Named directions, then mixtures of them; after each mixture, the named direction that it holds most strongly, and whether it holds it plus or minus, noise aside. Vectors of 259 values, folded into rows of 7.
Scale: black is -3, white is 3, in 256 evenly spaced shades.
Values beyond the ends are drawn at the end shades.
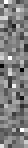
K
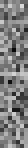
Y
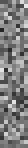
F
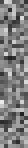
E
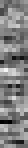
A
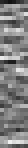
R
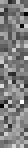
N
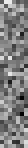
Y, plus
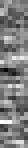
A, minus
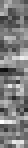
A, minus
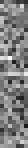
Y, plus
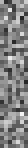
E, minus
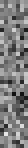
Y, plus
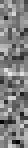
Y, plus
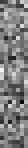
F, plus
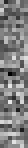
A, minus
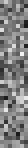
F, minus
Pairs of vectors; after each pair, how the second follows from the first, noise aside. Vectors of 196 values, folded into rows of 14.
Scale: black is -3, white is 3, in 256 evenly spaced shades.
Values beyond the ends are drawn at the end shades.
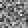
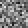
negated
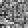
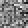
reversed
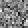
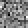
reversed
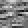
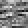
copied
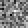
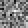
copied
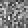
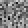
negated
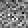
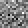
negated
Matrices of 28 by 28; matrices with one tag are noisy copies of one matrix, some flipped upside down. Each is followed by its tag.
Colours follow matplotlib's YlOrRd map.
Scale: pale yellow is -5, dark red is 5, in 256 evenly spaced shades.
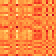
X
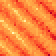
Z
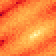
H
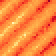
Z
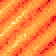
Z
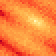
H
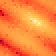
H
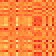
X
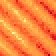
Z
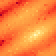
H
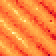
Z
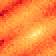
H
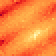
H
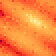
H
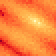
H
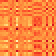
X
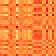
X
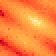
H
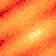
H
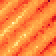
Z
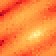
H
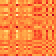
X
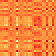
X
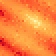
H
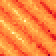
Z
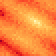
H
